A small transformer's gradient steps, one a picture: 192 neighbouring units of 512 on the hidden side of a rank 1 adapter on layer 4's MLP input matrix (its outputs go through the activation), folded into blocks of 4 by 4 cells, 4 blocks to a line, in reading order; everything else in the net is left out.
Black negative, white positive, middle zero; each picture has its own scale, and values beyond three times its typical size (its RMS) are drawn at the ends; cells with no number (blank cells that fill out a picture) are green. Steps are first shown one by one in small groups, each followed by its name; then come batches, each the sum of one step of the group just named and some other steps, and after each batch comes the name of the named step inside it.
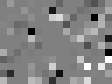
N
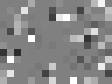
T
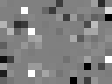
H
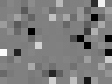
N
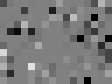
N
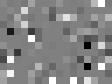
T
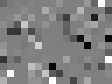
N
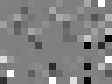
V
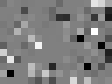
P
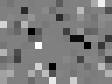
P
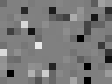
P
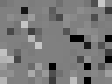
P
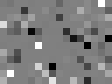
V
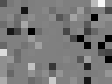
P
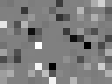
P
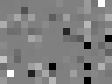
V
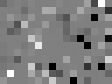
V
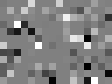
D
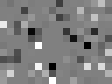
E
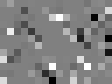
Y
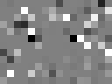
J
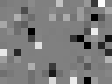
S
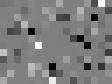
S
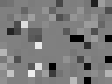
J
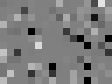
S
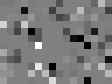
E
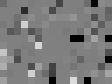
Y
